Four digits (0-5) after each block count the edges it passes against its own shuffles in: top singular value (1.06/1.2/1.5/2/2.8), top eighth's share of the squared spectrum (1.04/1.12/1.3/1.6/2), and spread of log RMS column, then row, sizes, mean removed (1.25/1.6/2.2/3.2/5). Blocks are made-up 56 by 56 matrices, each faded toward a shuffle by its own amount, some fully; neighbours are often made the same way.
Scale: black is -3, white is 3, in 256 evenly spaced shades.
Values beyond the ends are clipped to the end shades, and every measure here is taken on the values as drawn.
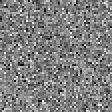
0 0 0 0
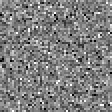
0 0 0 0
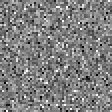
0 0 0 0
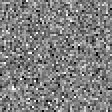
0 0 0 0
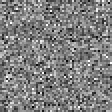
3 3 1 1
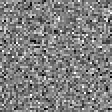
3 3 1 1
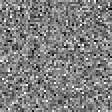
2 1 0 0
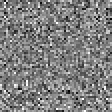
3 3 1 2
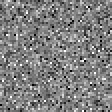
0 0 0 0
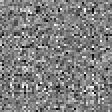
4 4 2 2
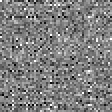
3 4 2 2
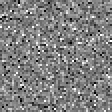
1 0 0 0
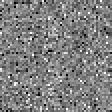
2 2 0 1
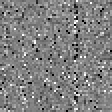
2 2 1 0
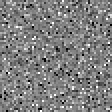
0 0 0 0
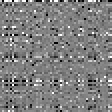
5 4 2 3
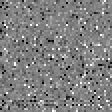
2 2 0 1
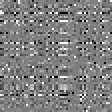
5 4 2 3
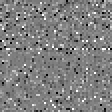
3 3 0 1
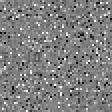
1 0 0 0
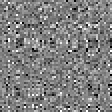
4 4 2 2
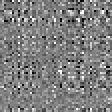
4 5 3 3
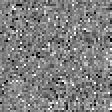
3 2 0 0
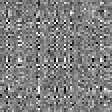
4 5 3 3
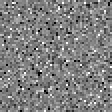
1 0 0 0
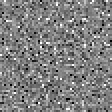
2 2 0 0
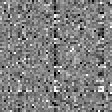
4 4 2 2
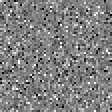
2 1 0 0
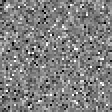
2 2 0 0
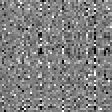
4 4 3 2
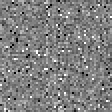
2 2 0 0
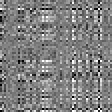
5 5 4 3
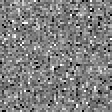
3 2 1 0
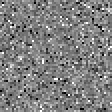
1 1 0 0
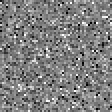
0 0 0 0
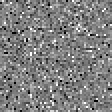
1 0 0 0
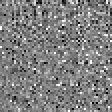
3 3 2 2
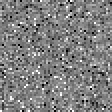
2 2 0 0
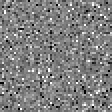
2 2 1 1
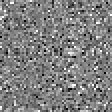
3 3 1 1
